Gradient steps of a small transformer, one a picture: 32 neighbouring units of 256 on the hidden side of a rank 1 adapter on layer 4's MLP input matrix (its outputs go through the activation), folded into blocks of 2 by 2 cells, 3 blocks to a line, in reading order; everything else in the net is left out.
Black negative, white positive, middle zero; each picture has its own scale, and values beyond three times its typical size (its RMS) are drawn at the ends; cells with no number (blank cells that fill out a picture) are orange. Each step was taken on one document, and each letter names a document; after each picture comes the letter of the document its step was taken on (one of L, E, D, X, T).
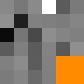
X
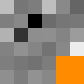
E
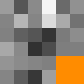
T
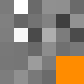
T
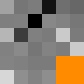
E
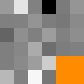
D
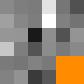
T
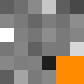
D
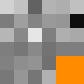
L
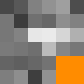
T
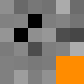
E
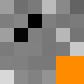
E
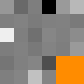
D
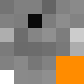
E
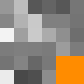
D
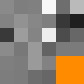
L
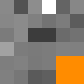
L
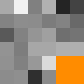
D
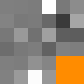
L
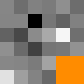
E
